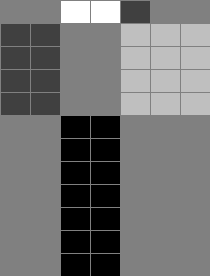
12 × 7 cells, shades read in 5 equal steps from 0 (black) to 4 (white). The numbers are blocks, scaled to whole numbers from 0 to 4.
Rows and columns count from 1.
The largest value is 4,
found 2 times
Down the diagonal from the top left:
2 1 2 2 3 2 2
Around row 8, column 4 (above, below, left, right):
0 0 0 2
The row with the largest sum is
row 1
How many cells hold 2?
47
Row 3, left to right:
1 1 2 2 3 3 3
